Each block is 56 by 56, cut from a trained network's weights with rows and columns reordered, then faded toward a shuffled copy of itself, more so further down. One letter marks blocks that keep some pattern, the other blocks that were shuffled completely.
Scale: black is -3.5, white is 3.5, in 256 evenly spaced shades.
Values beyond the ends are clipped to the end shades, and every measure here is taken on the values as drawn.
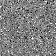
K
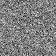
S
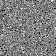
S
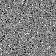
S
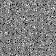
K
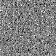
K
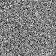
S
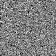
K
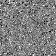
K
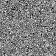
S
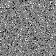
S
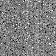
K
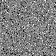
S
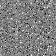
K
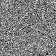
S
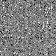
K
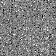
K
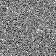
K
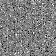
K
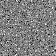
S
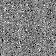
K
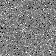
S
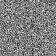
K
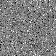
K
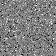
S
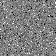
S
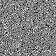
S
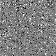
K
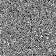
S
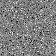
S
